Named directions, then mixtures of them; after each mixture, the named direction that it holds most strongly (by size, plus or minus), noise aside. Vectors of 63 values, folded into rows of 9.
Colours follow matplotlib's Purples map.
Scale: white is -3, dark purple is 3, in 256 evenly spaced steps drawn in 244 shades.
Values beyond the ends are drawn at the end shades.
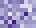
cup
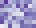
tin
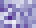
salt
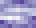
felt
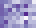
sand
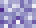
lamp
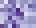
tin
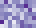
tin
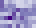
salt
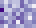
lamp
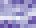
felt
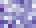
lamp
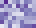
tin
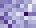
cup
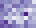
sand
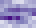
felt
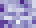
lamp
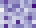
lamp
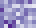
lamp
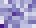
tin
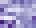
felt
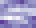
felt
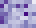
sand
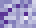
sand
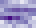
felt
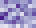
salt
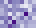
cup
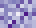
cup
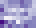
felt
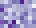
lamp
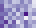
sand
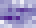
felt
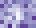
tin
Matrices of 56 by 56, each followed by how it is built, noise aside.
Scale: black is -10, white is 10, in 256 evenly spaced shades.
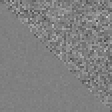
upper triangular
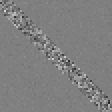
banded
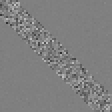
banded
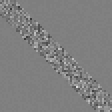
banded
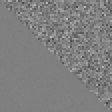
upper triangular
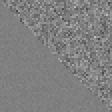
upper triangular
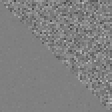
upper triangular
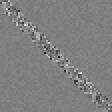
banded
